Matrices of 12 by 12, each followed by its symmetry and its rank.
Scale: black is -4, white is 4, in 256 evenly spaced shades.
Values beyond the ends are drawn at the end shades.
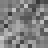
antisymmetric, full rank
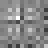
symmetric, rank two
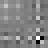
symmetric, rank two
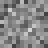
symmetric, full rank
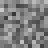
neither, full rank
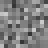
antisymmetric, full rank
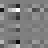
neither, rank one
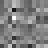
neither, rank two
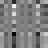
neither, rank one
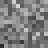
neither, full rank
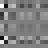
neither, rank one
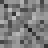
symmetric, full rank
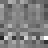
neither, rank two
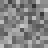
neither, full rank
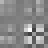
symmetric, rank two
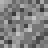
symmetric, full rank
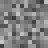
antisymmetric, full rank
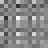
symmetric, rank two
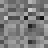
neither, rank two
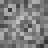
symmetric, full rank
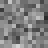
antisymmetric, full rank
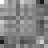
symmetric, rank two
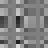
neither, rank one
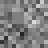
antisymmetric, full rank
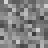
neither, full rank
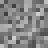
symmetric, full rank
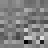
neither, rank two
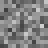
neither, full rank
